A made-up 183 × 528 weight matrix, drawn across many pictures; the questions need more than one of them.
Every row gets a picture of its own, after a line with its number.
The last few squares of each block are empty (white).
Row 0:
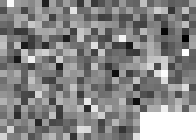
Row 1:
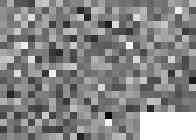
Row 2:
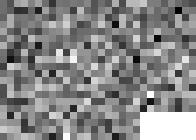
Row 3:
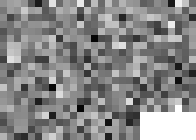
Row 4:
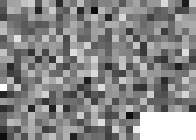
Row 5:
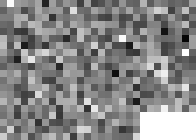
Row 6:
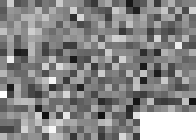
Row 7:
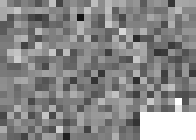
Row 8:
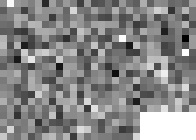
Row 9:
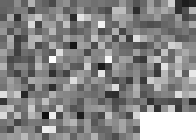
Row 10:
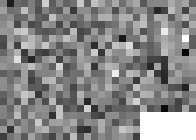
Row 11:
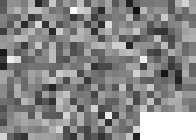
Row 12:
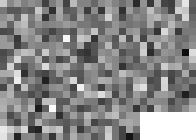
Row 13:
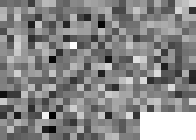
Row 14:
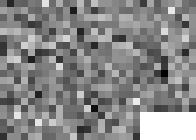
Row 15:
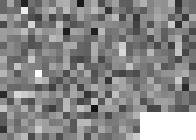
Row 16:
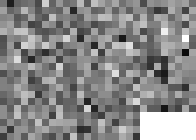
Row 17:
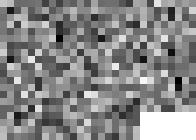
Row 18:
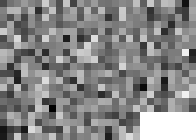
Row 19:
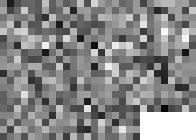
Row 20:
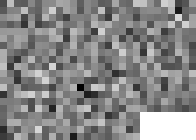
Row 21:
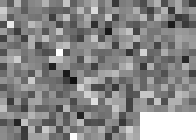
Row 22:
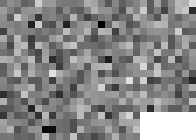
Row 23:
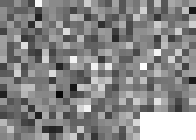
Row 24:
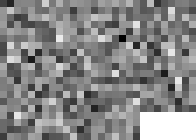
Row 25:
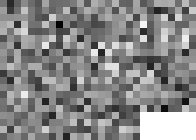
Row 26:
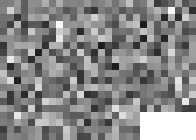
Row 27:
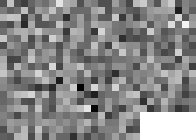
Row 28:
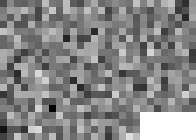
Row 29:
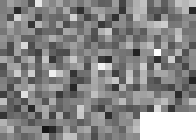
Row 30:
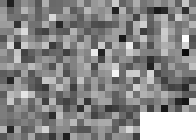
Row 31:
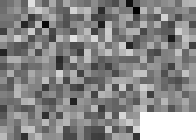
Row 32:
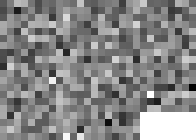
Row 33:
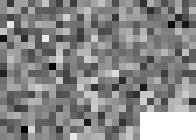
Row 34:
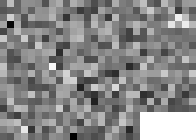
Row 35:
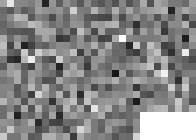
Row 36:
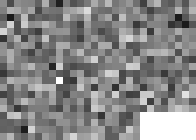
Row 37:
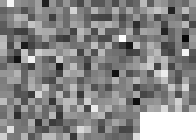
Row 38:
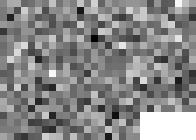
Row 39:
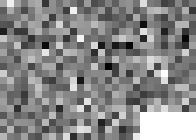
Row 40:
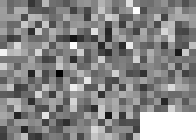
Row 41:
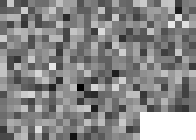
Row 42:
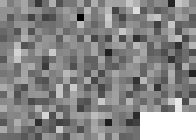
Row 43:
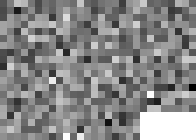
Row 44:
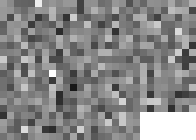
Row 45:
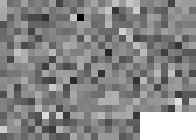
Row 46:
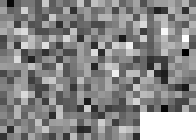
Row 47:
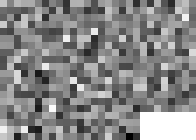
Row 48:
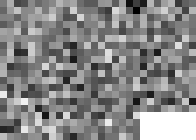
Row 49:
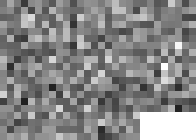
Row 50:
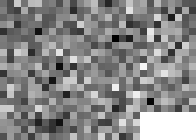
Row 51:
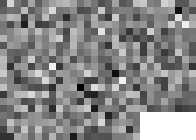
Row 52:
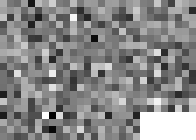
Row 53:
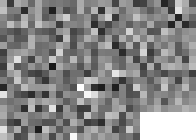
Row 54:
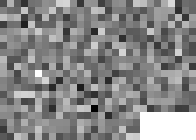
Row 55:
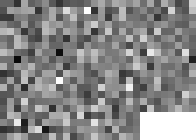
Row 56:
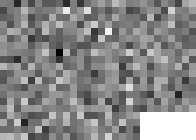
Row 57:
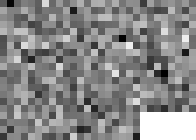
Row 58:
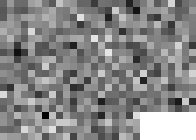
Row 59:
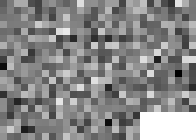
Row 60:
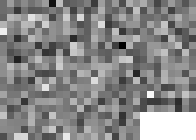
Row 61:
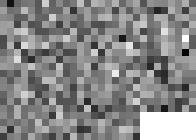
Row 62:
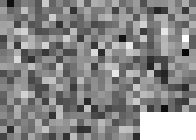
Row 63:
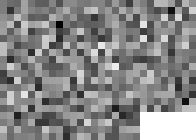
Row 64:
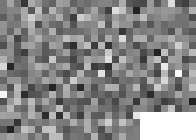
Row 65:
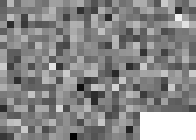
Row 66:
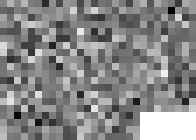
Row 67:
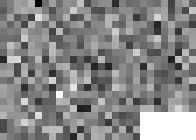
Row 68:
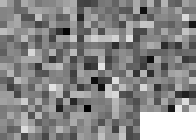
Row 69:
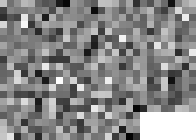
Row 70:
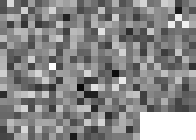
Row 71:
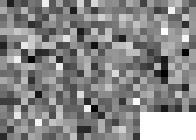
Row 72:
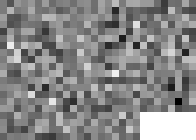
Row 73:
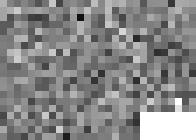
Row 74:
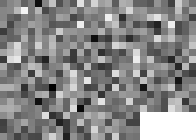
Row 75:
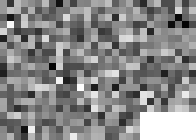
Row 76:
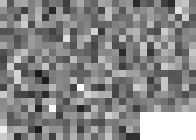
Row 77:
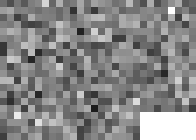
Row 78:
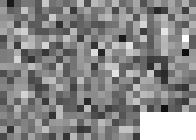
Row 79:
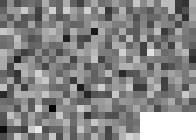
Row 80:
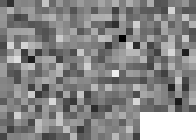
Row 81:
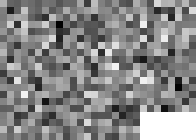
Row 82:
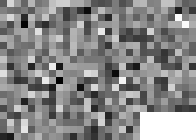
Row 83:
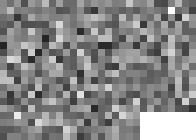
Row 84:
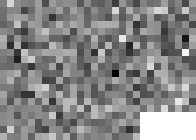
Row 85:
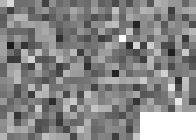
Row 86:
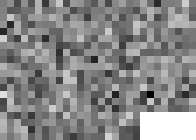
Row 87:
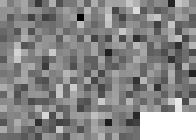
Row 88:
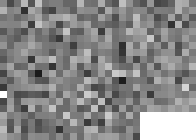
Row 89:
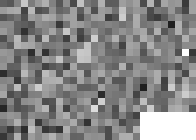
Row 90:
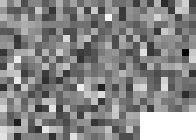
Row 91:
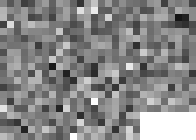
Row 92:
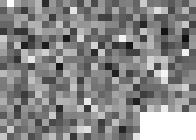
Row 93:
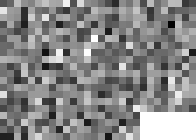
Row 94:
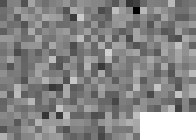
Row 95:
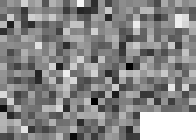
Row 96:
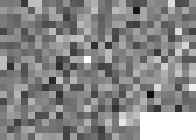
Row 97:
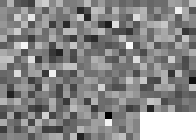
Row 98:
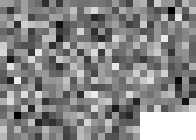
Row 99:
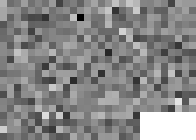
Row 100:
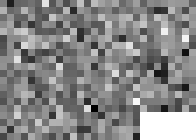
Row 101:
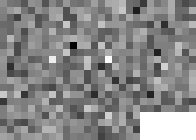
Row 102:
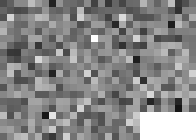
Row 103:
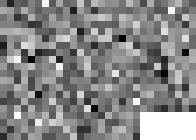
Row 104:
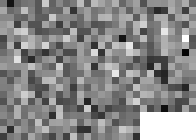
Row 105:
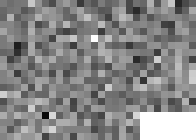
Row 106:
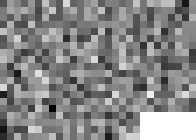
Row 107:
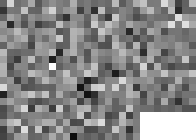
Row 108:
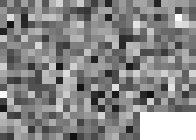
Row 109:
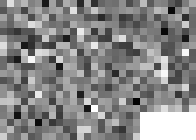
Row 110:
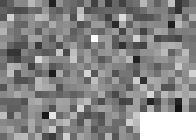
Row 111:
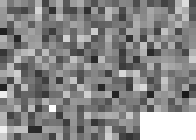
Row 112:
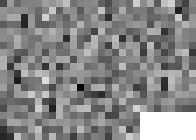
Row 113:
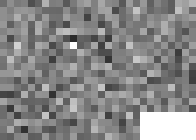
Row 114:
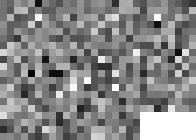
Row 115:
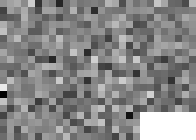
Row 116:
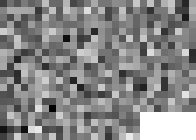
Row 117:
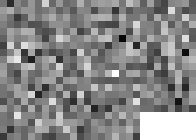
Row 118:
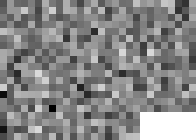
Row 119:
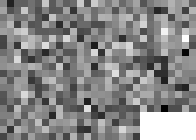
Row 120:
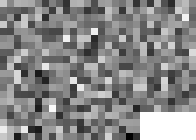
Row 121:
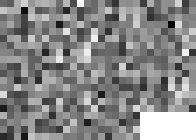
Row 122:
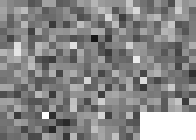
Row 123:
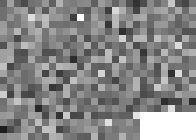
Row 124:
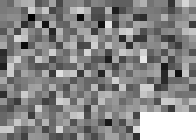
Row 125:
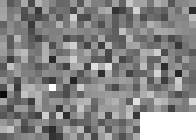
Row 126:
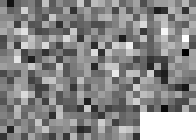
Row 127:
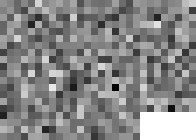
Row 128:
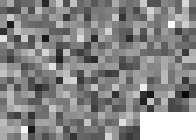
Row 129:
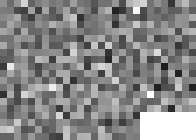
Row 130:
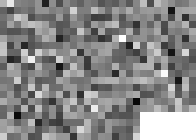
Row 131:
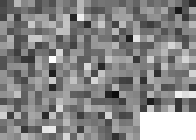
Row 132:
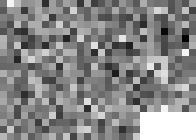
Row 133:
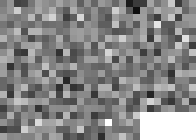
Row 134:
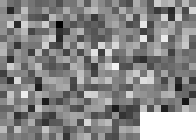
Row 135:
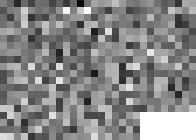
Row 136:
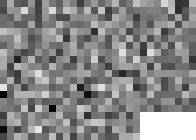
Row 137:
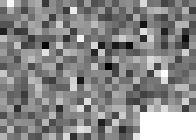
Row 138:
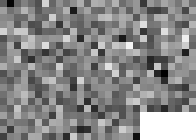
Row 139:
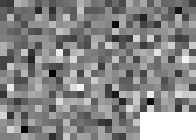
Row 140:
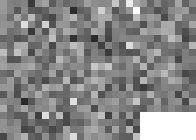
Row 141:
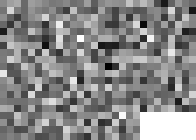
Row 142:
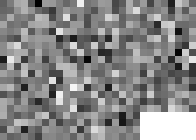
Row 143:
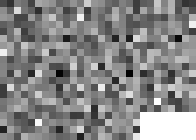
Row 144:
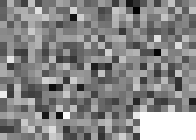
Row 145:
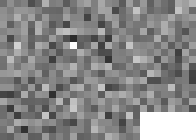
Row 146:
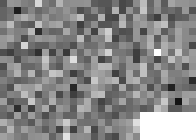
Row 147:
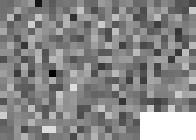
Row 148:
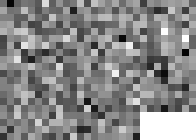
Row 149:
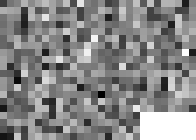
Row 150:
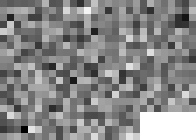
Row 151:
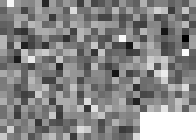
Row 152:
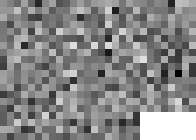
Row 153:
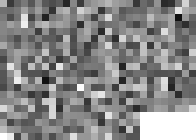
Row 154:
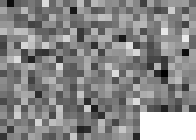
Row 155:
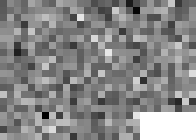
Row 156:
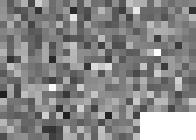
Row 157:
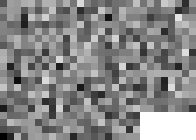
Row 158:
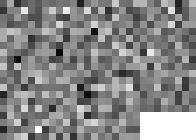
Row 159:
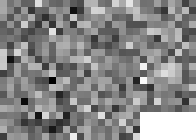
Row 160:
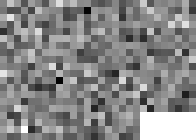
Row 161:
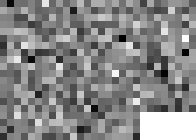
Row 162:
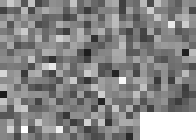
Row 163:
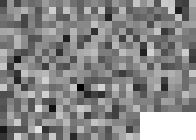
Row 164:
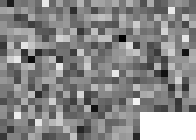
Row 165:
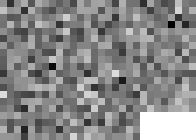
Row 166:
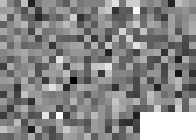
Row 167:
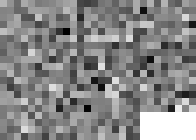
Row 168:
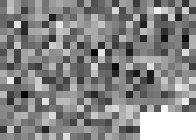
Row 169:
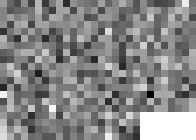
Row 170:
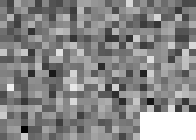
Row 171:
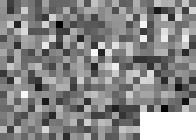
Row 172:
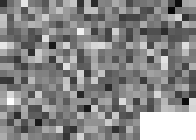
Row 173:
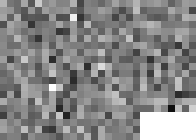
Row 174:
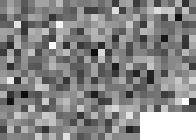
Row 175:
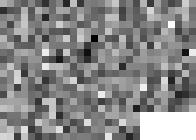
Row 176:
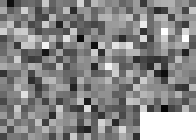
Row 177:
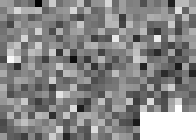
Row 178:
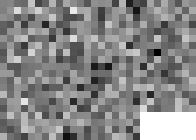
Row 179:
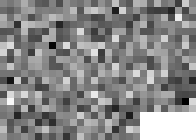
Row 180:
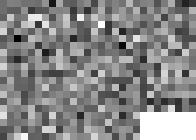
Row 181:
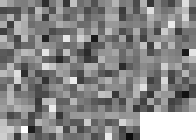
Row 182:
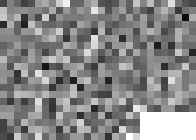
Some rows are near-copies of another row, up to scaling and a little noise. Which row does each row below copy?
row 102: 110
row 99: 45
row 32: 43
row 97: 1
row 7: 73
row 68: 167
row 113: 145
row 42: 87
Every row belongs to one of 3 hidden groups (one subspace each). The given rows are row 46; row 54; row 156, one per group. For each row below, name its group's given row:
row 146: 156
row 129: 156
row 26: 46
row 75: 54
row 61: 46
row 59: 156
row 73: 156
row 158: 54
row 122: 156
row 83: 46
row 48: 156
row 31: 156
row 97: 156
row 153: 54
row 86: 54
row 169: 54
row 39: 46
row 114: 156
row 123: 156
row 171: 46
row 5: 46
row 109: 46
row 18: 54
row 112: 54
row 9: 156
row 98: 46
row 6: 156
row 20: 54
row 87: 156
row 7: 156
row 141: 46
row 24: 46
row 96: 156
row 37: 46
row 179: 46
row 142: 156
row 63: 46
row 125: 156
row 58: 156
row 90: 54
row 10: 46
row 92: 46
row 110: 156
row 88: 54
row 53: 54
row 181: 54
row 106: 54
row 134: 46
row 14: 46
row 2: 156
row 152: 156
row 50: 156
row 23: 156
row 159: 156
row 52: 156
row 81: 46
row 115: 54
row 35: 46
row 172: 46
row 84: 46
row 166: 156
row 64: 156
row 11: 156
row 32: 156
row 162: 54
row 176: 46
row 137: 46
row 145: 156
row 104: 46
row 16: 46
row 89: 54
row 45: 156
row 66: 46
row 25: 46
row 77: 46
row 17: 46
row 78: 46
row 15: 54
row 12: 54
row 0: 46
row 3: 156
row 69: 54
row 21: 54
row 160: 54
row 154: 46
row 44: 156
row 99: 156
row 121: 54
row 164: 46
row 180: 156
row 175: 54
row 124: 156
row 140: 156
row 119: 46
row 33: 54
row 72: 46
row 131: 156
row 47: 54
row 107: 54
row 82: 54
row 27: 54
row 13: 156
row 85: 46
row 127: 156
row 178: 156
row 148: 46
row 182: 54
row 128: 54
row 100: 46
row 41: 54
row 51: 54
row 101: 156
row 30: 46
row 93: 54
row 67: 156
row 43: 156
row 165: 54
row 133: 156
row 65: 54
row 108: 54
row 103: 46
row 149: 54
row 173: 156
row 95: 54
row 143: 156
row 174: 46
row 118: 54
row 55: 54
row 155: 156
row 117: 46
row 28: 54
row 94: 156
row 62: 46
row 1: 156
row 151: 46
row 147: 156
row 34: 54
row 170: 156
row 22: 156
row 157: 54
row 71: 46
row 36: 54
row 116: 54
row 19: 46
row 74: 156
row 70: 54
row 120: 54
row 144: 156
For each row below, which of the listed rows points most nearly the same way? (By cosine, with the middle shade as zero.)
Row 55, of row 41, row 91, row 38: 41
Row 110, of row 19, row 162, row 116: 116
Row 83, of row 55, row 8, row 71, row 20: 71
